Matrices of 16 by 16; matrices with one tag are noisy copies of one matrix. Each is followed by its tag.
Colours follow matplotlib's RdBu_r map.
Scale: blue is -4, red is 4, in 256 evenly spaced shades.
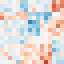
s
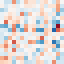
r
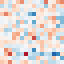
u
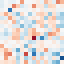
u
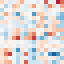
u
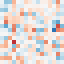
r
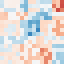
s
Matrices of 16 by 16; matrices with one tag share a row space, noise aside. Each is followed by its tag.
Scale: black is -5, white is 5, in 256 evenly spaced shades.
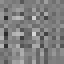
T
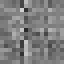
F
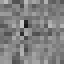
F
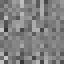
T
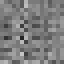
F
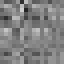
F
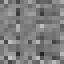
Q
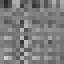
F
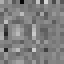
T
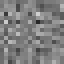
Q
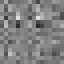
Q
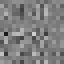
T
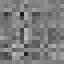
F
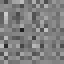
T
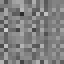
T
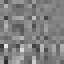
T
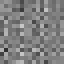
T
